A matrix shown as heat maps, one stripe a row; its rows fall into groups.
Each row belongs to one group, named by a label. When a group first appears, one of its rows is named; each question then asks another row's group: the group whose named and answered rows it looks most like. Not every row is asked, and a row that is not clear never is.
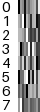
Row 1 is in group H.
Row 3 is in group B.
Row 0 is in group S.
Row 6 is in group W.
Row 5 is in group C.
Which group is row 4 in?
H
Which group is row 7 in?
W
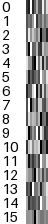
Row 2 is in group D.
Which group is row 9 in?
B
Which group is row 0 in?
S
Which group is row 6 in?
C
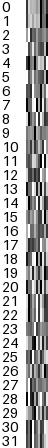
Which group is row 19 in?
H
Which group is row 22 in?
B
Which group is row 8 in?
B
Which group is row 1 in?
D
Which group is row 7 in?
C
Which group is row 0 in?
D
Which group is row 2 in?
W
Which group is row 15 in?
H
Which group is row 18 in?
C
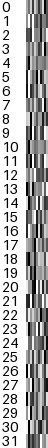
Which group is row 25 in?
H
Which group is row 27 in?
H
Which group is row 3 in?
H
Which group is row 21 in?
S
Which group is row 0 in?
H
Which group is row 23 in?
B
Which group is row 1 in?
D
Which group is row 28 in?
S
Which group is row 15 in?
C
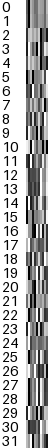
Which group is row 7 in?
H
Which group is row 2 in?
D
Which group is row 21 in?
W
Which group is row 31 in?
H
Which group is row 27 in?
B
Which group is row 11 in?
S
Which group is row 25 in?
B
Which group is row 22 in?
B
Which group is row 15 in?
S
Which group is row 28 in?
B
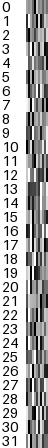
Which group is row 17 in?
H
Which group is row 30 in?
B
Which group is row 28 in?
C
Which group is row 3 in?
H
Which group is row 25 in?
C
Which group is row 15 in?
H
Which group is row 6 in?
B
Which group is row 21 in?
D
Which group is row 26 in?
H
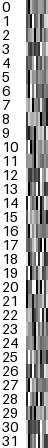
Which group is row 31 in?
B
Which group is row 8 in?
D
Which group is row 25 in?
D
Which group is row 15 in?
D
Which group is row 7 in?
H
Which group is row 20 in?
C
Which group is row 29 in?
W
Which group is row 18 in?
B
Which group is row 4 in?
C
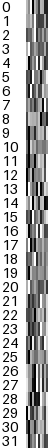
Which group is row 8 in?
D
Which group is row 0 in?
H
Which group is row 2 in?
C
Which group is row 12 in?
S
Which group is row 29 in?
S
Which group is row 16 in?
B
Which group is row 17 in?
W
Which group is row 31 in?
B
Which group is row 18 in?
C
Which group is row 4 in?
B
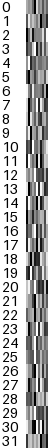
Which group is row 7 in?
B
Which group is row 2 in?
S
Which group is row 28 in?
W
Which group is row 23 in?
B
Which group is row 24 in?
C
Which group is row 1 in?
D
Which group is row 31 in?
D
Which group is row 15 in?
S
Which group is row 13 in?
B
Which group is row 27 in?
B
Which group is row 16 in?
C
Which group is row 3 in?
C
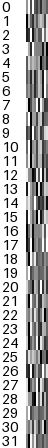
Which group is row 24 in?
B
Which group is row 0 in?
D
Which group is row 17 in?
S
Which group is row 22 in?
H
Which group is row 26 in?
S
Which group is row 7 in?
B
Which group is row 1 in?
S
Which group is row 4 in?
D
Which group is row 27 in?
B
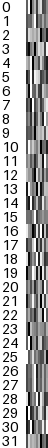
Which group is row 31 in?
D
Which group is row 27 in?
C
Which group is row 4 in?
H
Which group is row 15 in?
C
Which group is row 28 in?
B
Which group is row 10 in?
D
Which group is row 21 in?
C
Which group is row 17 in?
C
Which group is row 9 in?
W
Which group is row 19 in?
C
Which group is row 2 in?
D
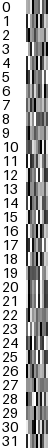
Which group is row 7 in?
W
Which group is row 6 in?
H
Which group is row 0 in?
H
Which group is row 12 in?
B
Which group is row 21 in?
B
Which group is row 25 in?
B
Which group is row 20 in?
B
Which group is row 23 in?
D
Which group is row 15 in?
B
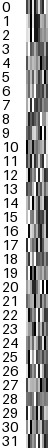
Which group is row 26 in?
B
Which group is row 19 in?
W
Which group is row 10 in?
S
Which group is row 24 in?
H
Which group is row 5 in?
H
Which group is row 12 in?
B
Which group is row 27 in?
D
